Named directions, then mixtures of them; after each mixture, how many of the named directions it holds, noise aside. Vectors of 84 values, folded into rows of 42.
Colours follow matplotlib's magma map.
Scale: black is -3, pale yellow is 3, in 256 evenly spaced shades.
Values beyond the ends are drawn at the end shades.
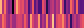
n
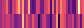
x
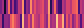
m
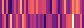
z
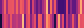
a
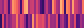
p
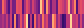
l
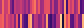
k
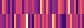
one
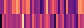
three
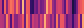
three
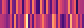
one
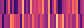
one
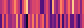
two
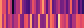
three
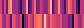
two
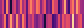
two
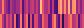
three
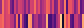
one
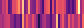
one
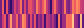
one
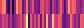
two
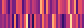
one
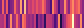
one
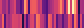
three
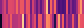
one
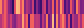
two
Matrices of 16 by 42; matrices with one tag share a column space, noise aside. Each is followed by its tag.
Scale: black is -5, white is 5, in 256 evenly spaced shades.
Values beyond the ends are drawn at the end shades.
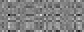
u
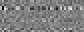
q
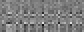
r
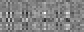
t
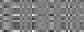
u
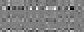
q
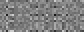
u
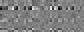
q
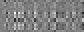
t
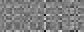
u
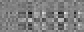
t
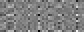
u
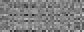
u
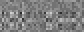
t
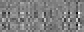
t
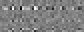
q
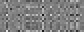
u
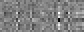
t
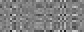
u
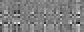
r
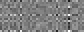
u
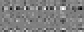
q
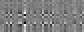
r
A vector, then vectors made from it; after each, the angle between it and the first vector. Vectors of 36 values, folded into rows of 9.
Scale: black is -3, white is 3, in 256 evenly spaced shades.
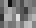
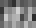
partly aligned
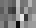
orthogonal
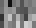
nearly parallel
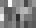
nearly opposite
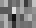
orthogonal
